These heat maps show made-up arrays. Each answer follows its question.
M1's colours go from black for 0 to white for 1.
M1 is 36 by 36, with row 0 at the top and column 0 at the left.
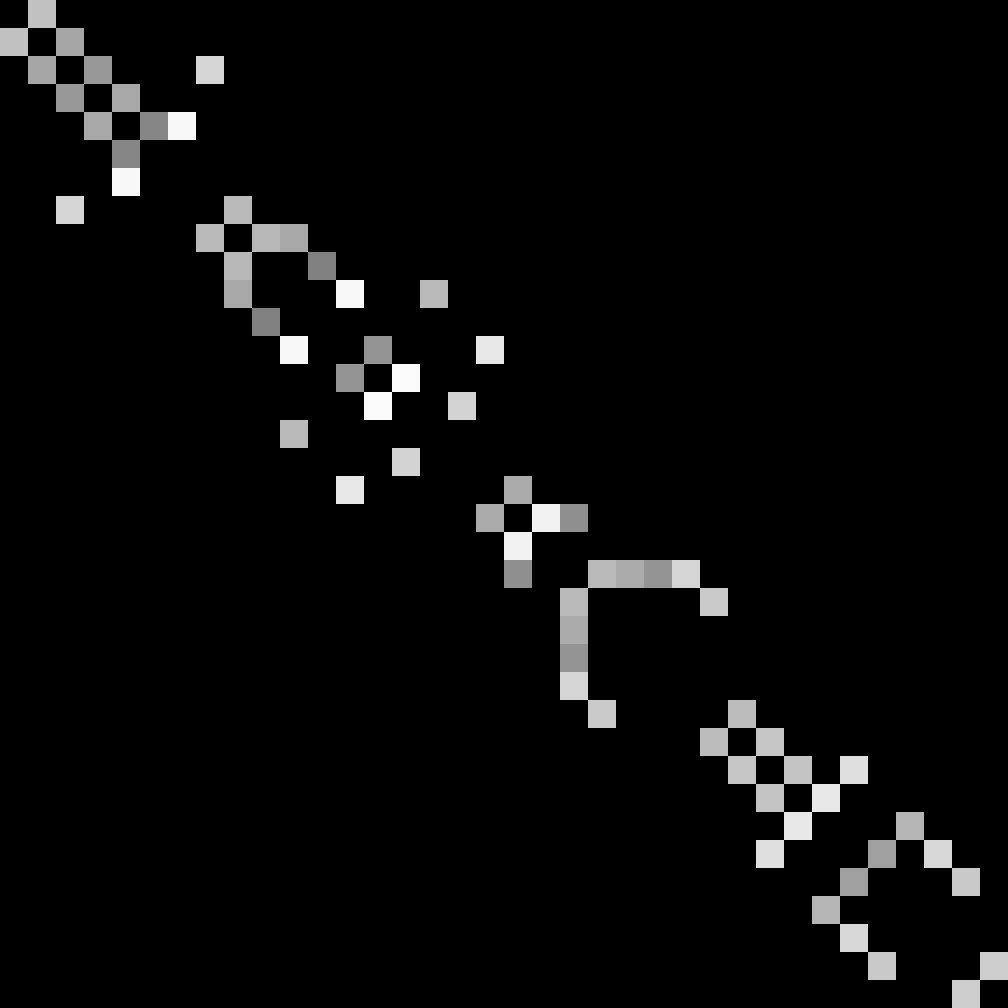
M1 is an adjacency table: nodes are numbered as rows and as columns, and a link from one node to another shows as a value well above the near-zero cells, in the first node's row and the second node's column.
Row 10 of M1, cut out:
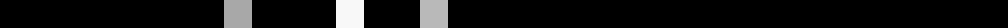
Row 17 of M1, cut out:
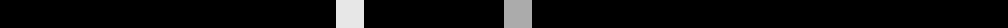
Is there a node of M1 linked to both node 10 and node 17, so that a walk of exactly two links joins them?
yes
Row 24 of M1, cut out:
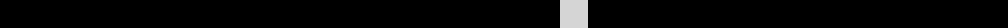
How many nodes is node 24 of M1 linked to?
1
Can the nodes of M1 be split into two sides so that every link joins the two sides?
yes
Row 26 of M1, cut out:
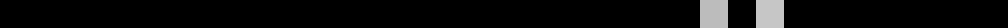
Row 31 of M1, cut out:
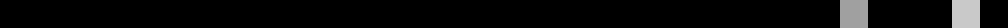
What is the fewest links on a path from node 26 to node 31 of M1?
3
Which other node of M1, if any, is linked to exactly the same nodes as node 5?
node 6
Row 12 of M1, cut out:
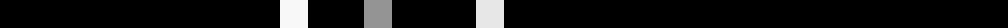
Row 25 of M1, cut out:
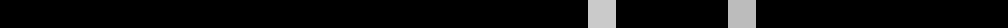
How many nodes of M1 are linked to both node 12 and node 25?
0
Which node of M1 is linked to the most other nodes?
node 20
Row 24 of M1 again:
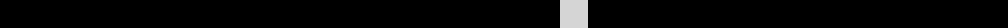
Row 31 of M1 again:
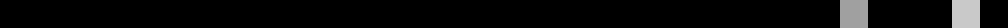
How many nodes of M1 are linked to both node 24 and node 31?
0
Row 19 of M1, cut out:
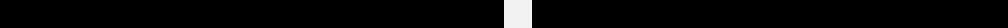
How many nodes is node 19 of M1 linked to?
1
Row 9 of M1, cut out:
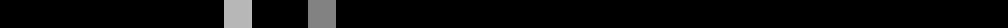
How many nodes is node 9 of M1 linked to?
2
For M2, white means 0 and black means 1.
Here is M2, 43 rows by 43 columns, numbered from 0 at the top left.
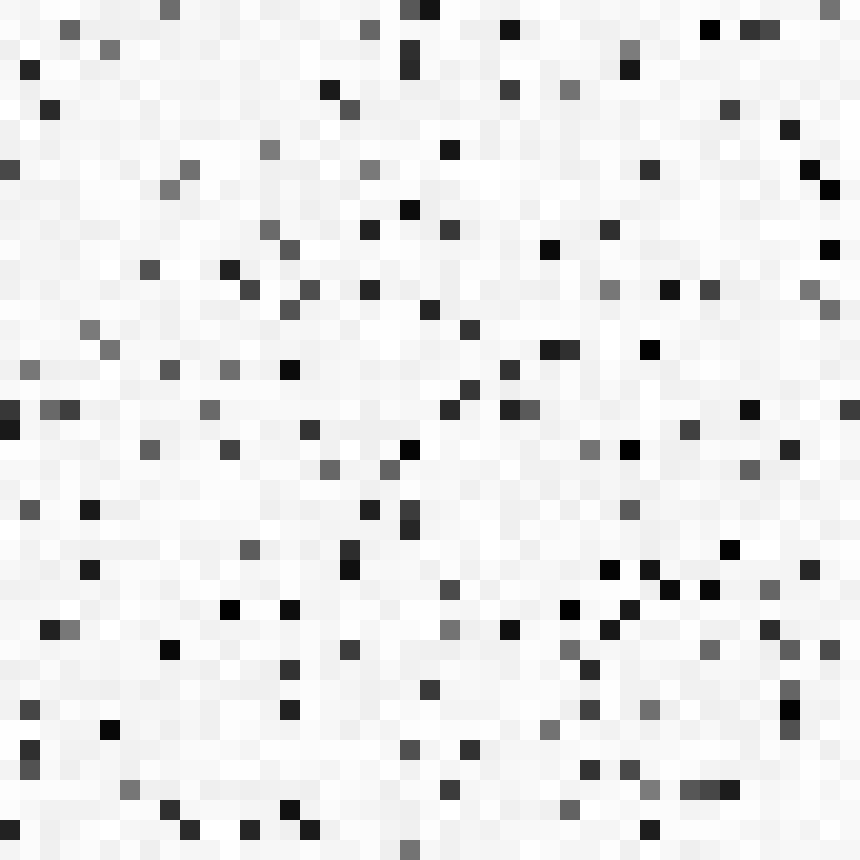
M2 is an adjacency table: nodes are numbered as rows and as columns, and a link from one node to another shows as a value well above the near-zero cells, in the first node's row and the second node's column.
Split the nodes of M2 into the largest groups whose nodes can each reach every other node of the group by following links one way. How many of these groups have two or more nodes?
1
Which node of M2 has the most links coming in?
node 20
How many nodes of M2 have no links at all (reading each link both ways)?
1
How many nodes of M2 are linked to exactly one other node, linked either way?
5
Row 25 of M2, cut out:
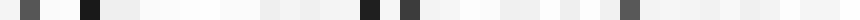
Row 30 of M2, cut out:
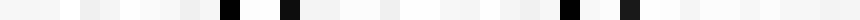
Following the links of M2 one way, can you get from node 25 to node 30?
yes
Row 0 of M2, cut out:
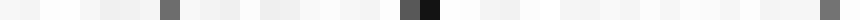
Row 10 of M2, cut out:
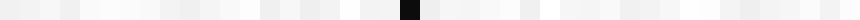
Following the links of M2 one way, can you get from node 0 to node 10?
yes
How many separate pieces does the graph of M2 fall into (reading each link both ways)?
2
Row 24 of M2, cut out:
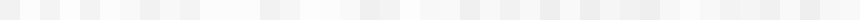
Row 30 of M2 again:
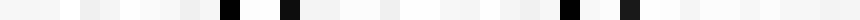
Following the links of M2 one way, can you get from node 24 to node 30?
no
